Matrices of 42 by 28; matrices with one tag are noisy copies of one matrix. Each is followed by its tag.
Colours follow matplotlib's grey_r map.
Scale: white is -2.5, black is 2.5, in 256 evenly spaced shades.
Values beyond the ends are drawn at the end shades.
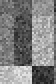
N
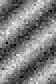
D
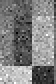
N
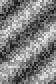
D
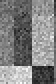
N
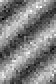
D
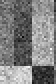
N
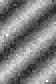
D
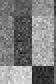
N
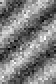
D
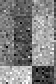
N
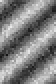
D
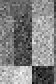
N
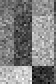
N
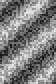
D
